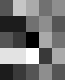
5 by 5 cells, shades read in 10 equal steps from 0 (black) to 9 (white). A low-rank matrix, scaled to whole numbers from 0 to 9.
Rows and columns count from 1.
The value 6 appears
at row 1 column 3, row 3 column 4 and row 4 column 5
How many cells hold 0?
1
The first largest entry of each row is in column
2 4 4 3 4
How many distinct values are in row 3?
5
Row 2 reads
1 1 4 5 3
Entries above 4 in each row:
3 1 1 4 1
